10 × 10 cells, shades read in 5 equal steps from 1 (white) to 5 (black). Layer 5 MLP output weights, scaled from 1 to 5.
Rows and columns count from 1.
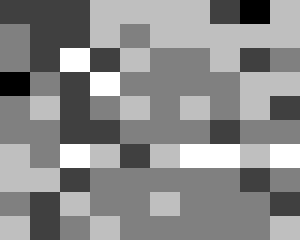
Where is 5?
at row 1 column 9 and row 4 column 1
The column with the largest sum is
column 2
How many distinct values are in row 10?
3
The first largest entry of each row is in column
9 2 2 1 3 3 5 3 2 2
